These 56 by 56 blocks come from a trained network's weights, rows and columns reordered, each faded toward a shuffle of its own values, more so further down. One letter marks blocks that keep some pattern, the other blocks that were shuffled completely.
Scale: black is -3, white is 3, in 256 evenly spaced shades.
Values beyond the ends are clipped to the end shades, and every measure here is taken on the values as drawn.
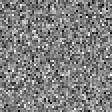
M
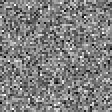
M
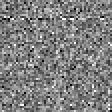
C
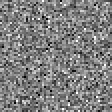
M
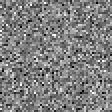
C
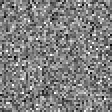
M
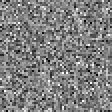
M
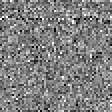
C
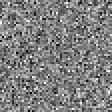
M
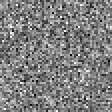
M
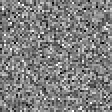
M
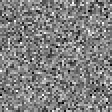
M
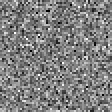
M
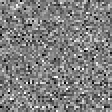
C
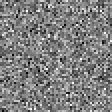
C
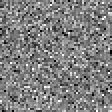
M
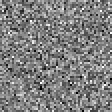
M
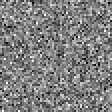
M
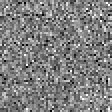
C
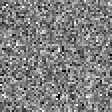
C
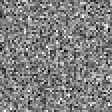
M
